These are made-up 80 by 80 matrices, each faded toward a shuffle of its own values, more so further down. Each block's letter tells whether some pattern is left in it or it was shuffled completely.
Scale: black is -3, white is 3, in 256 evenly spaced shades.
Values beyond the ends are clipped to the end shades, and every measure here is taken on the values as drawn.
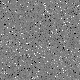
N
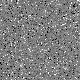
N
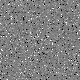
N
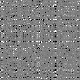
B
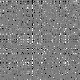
B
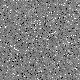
N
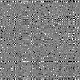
B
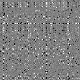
B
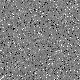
N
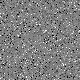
N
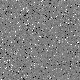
N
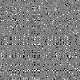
B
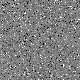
N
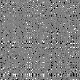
B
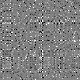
B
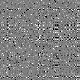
B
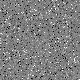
N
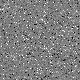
N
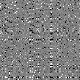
B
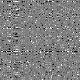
B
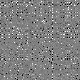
B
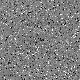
N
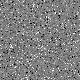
N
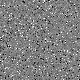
N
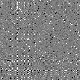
B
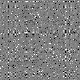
B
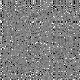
B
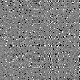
B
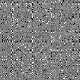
B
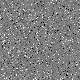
N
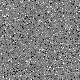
N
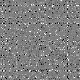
B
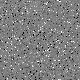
N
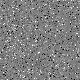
N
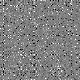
B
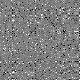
B
